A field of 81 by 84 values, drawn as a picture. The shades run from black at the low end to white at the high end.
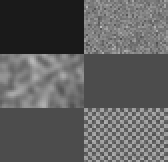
It is made of 3 by 2 panels. Panel 1,1: very low, flat. Panel 1,2: middling, fine-grained. Panel 2,1: middling, blotchy. Panel 2,2: low, flat. Panel 3,1: low, flat. Panel 3,2: middling, checkered, strong in contrast.
